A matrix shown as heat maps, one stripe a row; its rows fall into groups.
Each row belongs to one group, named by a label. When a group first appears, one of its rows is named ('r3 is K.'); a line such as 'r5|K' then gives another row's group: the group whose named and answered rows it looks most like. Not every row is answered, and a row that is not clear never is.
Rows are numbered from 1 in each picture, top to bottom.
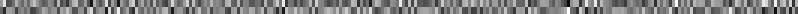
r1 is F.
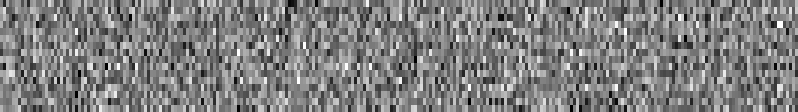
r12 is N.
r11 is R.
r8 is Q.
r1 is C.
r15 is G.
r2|F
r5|Q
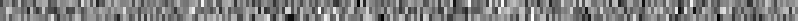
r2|R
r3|C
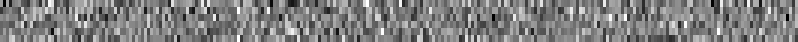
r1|C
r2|Q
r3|Q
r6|R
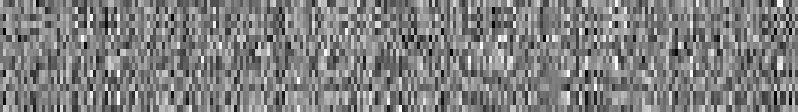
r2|Q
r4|Q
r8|C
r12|N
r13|F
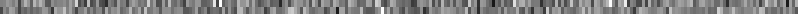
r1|Q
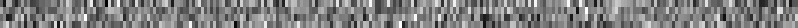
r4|N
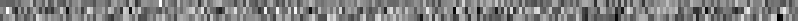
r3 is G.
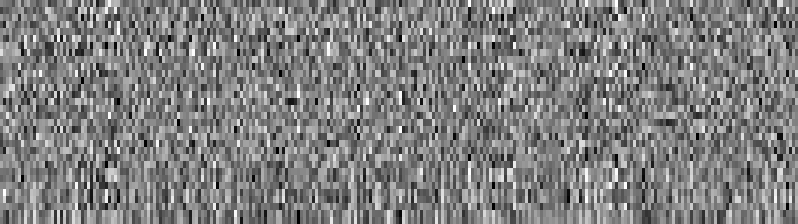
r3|G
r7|Q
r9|R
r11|Q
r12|C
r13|R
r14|N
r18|R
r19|N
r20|G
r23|G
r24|Q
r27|Q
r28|F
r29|F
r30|Q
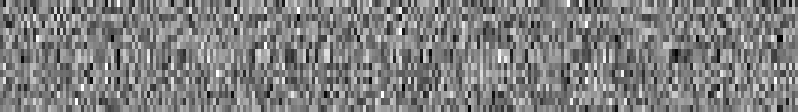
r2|N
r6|G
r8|C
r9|C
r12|F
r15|Q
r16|G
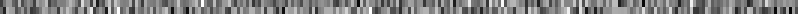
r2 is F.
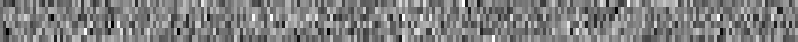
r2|G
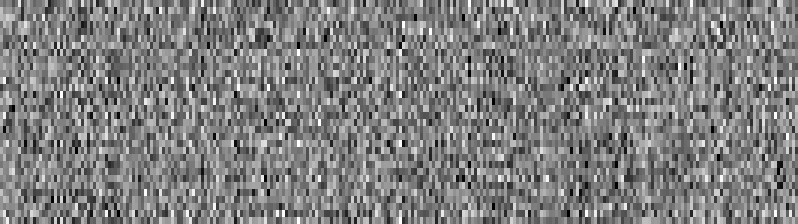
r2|Q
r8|N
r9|G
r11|G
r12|F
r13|Q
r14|N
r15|Q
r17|F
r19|C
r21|N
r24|G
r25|R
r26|R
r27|G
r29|N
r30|Q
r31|F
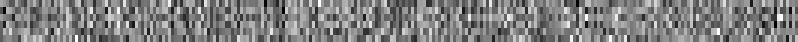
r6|Q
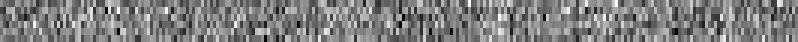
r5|C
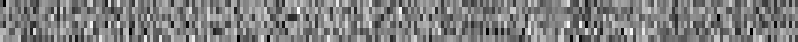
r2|N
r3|C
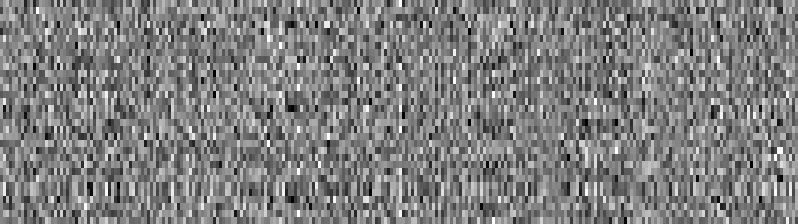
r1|N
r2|G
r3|R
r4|C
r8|G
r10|N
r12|G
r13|N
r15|F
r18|G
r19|N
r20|Q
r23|F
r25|N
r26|G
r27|F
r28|F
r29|C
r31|N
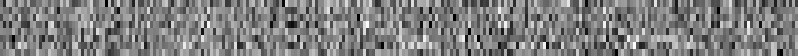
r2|C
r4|C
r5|G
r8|G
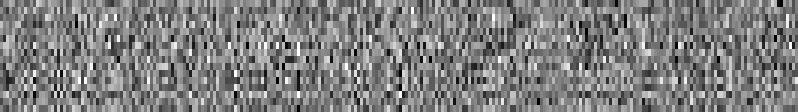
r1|G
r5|G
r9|C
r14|N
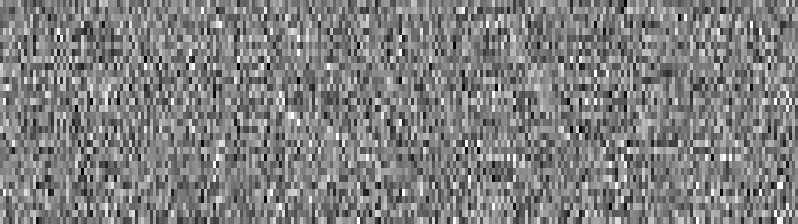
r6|N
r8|N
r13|R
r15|F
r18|N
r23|R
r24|Q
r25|G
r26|Q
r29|R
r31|F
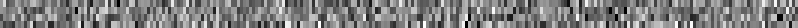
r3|G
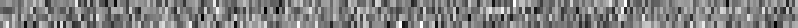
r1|Q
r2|R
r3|G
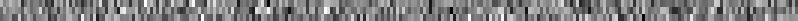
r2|C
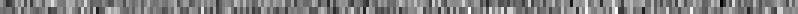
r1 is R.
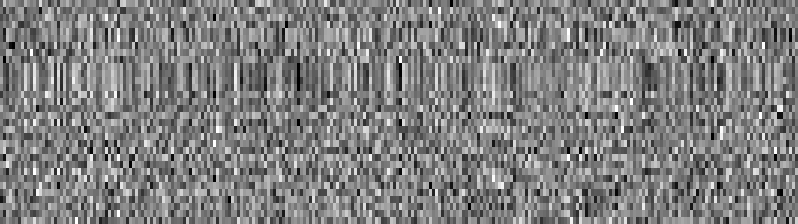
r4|C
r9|C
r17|G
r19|R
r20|C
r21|Q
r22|F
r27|C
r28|G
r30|G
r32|Q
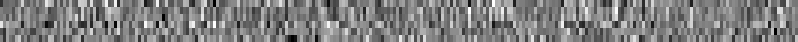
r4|Q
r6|C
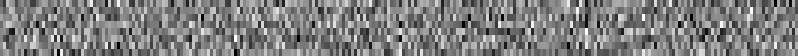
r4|R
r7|F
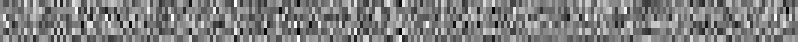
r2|Q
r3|F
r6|N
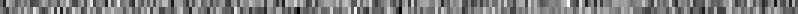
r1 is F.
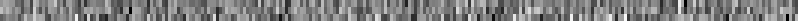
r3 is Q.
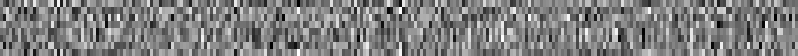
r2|N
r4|C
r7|C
